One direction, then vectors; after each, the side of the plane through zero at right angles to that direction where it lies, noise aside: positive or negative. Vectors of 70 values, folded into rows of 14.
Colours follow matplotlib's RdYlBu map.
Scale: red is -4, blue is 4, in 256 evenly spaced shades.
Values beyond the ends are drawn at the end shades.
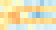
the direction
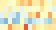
negative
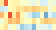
positive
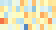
negative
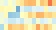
negative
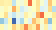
negative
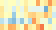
negative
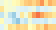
negative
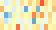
negative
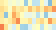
positive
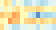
positive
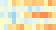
negative
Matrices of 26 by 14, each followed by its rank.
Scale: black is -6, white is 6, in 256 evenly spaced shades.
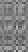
two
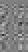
two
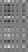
one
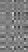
two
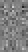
two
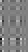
one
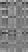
two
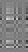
one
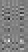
two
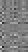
two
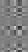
one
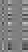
one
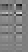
one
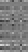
two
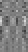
two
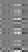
one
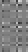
one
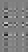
one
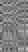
two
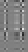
one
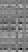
two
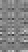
two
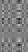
one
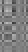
one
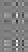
one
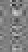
two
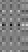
one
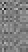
two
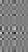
one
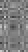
two
